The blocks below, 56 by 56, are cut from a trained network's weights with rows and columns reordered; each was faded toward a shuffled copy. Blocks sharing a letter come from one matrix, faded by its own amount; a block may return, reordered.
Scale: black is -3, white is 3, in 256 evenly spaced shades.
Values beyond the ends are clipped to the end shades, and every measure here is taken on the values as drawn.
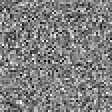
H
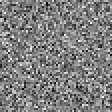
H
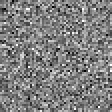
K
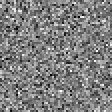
H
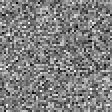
K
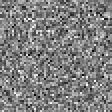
K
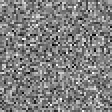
K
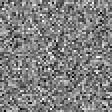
H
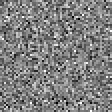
H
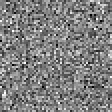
K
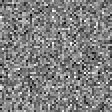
H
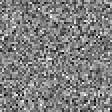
K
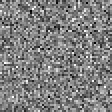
K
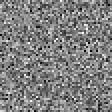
H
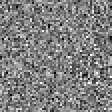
K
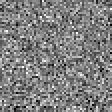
K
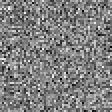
H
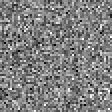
K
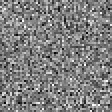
K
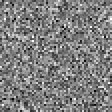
H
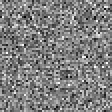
H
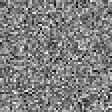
H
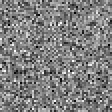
K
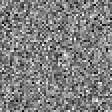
H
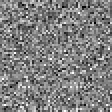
K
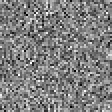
H
